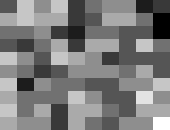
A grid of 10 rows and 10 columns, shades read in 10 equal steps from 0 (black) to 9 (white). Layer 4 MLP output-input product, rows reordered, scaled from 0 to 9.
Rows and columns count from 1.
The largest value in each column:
7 7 6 7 7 6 6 6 8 9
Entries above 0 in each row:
10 9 9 10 10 10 10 10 10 10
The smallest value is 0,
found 2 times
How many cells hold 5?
19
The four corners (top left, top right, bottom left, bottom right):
3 2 6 9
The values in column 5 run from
1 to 7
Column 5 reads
2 2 1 2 6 5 4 7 6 6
